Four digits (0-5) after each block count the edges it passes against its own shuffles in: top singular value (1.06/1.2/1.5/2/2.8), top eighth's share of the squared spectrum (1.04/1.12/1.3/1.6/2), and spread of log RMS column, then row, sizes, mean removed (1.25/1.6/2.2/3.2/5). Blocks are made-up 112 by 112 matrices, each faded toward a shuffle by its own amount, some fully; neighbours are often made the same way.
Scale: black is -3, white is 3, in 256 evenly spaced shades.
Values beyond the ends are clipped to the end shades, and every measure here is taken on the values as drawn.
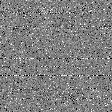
2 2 0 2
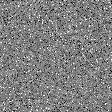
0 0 0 0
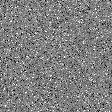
0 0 0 0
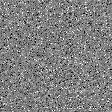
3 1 0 0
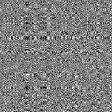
5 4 3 3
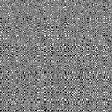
5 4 3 3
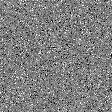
0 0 0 0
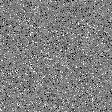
2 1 0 0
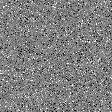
2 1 0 0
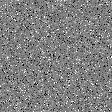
0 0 0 0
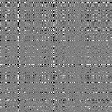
5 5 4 4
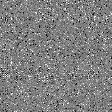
3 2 1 1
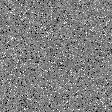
0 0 0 0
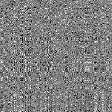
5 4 3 2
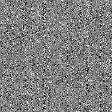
1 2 3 0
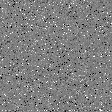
2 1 0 1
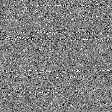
1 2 0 3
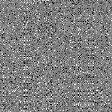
4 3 3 2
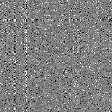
4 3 2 2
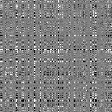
5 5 4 4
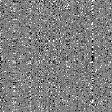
4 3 3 2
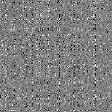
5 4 3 3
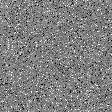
1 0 0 0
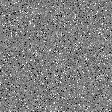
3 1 0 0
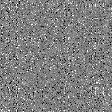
4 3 2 1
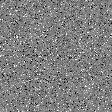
0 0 0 1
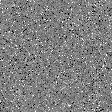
0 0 0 0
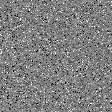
2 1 0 0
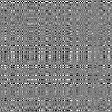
5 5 4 4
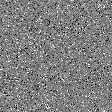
2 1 0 0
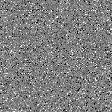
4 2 1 1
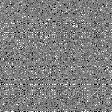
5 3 2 3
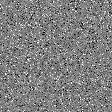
2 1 0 1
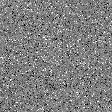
2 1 0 0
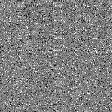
4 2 1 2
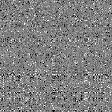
4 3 2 2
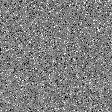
2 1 0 0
